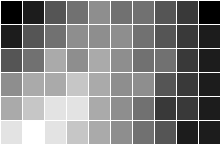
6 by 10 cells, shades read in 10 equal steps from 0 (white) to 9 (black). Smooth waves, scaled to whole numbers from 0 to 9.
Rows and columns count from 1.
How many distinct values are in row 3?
6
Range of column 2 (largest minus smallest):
8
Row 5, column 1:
3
